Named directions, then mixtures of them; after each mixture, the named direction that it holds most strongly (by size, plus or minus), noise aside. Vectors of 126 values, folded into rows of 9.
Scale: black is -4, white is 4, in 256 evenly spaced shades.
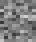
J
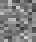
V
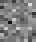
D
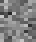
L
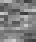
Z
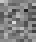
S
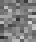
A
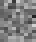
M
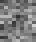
A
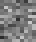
A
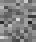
A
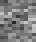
S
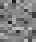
D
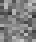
L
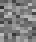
J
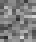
A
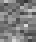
Z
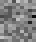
A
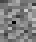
S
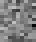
M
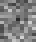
A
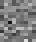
D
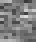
Z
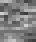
Z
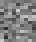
J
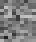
J
